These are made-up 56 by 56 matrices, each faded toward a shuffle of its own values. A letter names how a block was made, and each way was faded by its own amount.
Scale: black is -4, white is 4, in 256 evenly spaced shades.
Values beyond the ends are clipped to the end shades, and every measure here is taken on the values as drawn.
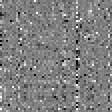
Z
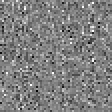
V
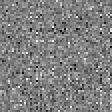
V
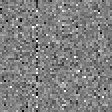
V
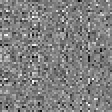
Z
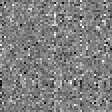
V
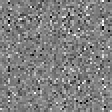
V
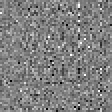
V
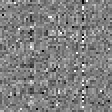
Z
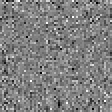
V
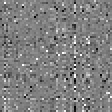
Z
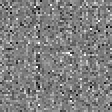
V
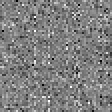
V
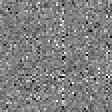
V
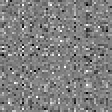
Z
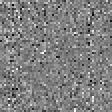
V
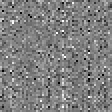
Z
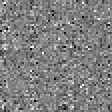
V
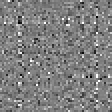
Z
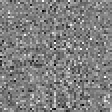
V
